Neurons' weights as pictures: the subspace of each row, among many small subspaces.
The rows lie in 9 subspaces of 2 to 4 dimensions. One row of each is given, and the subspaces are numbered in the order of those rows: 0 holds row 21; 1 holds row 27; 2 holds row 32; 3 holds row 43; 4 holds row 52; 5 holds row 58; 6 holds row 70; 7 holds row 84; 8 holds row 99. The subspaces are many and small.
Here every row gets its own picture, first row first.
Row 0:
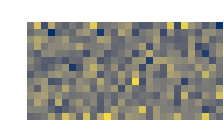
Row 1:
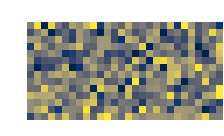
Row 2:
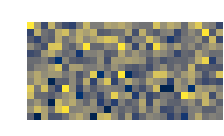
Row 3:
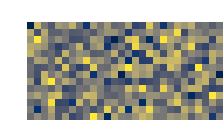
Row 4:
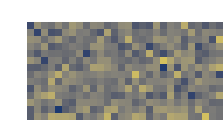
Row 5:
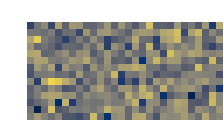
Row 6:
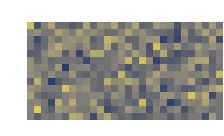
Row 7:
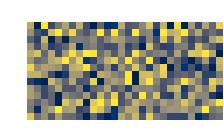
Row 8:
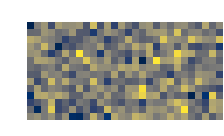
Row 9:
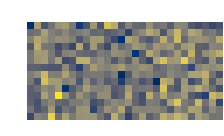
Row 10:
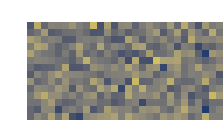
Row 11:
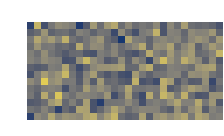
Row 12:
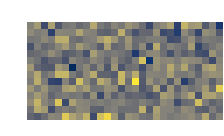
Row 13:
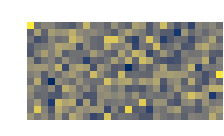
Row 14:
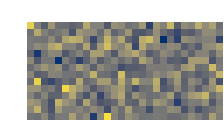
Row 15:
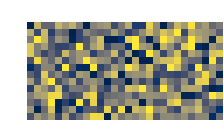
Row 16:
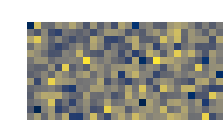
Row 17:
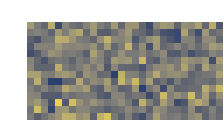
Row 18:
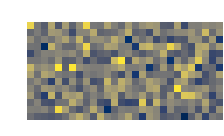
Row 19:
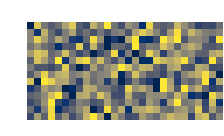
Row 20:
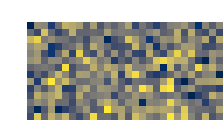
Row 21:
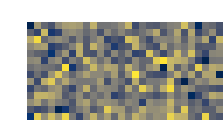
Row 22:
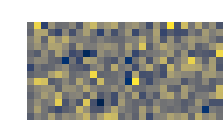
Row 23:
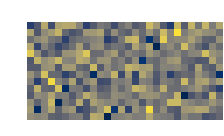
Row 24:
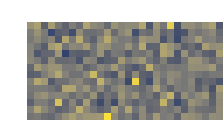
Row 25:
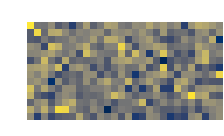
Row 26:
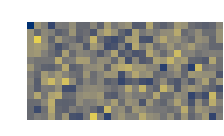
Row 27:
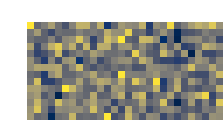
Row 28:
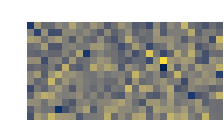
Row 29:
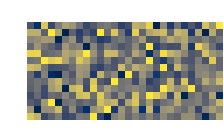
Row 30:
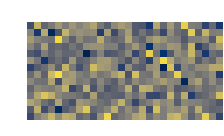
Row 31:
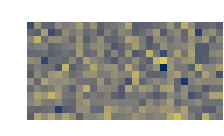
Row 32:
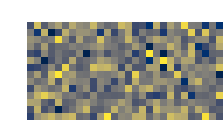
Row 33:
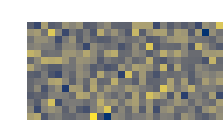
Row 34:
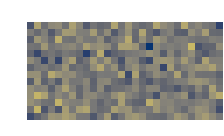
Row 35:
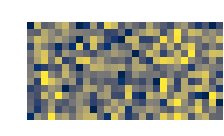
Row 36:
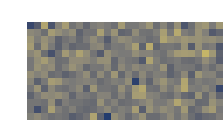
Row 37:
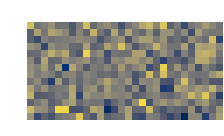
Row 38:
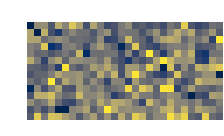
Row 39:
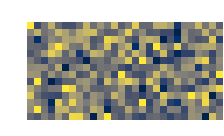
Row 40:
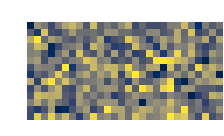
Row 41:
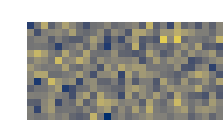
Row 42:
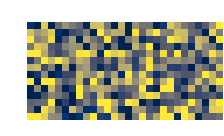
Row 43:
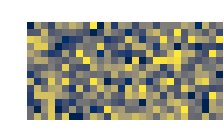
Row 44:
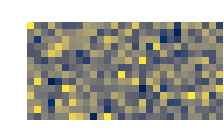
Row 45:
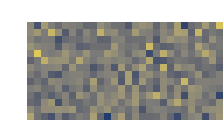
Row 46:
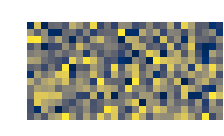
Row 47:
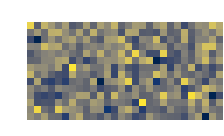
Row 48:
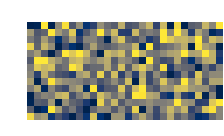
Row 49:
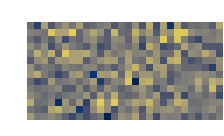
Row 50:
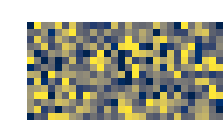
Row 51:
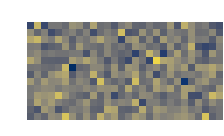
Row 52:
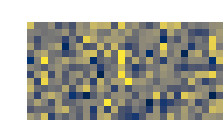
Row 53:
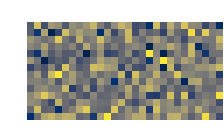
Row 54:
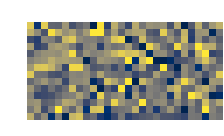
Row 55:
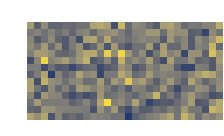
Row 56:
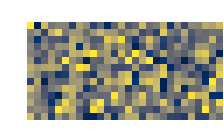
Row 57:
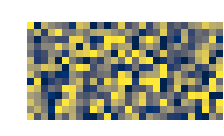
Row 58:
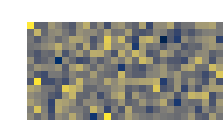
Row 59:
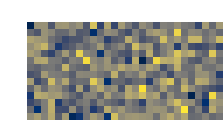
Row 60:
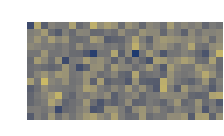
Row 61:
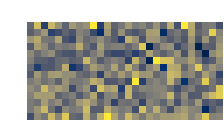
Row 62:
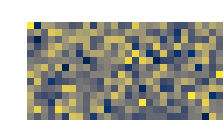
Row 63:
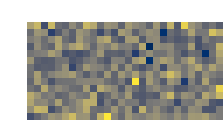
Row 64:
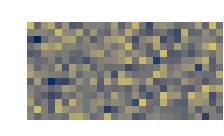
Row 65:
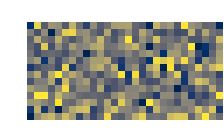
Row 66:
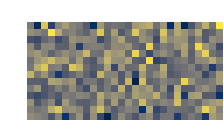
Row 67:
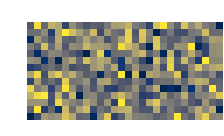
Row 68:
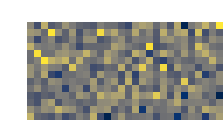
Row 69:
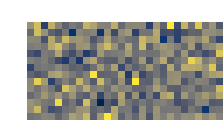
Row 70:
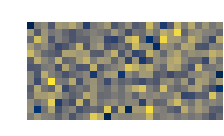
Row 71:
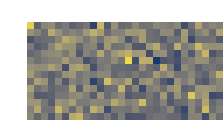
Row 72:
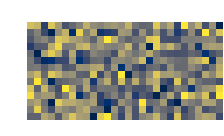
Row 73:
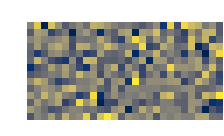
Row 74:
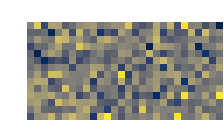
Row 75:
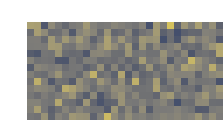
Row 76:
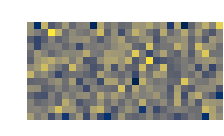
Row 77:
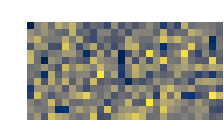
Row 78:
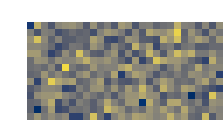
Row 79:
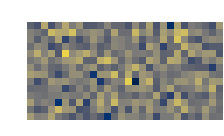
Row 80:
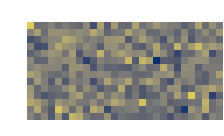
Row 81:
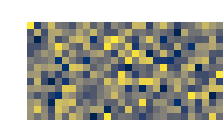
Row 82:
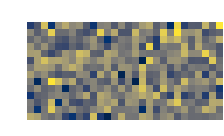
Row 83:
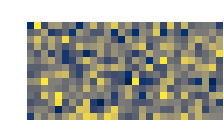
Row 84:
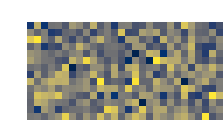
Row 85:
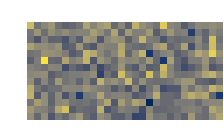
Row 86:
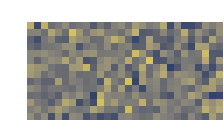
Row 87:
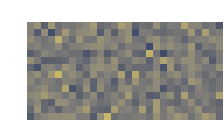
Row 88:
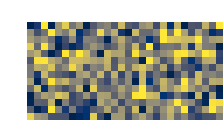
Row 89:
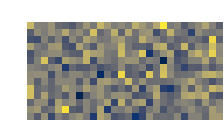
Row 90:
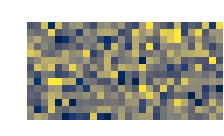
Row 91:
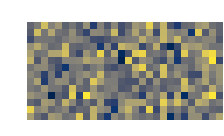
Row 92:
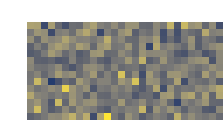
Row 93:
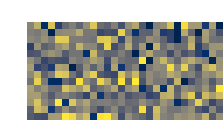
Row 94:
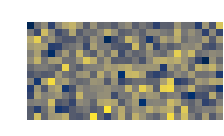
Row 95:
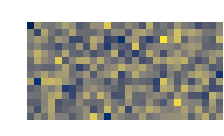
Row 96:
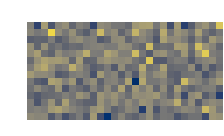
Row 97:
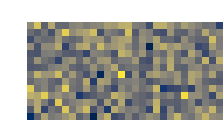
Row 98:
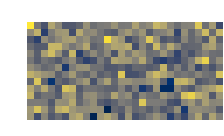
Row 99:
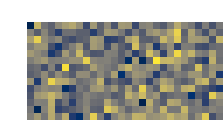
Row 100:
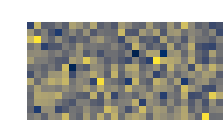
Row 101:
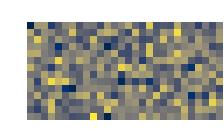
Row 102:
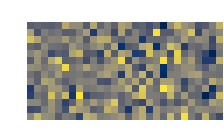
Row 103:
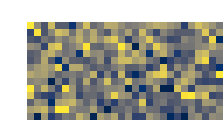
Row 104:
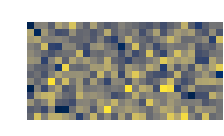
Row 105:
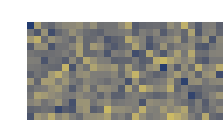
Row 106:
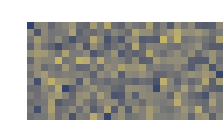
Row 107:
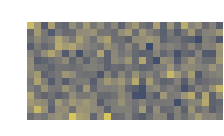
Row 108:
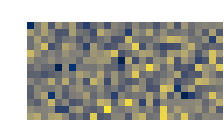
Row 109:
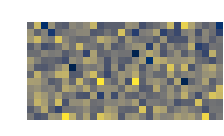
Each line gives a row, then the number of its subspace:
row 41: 5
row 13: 6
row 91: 4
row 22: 5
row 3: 6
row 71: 3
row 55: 4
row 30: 2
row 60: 5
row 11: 1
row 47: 7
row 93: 7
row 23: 6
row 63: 3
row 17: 7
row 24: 1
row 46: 7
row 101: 6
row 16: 8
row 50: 4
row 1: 3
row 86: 6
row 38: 2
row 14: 5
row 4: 2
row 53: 2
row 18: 4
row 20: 0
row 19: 5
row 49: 1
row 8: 3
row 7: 5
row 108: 4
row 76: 8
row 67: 4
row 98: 0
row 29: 2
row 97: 4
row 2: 2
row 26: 6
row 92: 8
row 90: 7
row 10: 3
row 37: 4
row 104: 2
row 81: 6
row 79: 1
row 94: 0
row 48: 3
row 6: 8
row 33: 2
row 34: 4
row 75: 5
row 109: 7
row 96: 8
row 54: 3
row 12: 7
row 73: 6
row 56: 5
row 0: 8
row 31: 0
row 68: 0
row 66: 8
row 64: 7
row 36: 3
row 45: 0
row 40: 0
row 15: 6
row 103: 2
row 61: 3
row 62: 8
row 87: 2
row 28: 2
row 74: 0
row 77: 4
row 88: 3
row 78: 8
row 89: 4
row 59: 3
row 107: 3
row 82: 8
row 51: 7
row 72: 0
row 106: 5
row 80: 3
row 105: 0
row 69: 5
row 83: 1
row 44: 8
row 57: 5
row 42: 4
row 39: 8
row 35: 1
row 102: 4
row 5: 7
